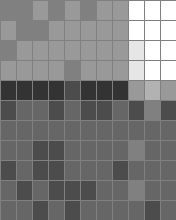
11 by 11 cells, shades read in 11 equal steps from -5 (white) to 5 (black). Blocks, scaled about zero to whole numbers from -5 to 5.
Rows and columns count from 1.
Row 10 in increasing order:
0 1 1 1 1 1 1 2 2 2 2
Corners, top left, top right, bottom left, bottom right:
0 -5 1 1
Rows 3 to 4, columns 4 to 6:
-1 -1 -1 / -1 0 -1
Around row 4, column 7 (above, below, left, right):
-1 3 -1 -1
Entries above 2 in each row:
0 0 0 0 7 0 0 0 0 0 0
